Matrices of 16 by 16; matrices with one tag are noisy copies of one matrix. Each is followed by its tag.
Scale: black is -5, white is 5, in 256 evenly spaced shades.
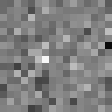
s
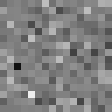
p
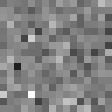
p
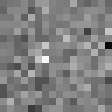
s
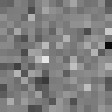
s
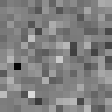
p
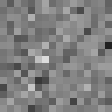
s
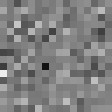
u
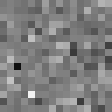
p
